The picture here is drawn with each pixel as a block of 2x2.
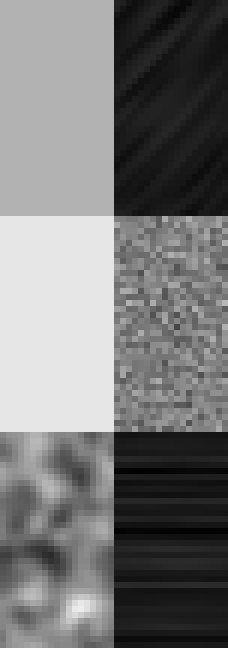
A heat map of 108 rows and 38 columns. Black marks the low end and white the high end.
The table splits into 3 rows of 2 panels. Panel 1,1: high, flat. Panel 1,2: very low, slanting up to the right, faint in contrast. Panel 2,1: very high, flat. Panel 2,2: middling, fine-grained. Panel 3,1: middling, blotchy, strong in contrast. Panel 3,2: very low, streaked across, faint in contrast.
